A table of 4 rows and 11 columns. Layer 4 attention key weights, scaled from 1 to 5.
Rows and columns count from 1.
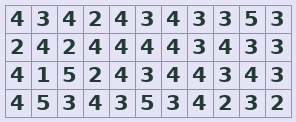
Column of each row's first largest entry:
10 2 3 2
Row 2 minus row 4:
-2 -1 -1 0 1 -1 1 -1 2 0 1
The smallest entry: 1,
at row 3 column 2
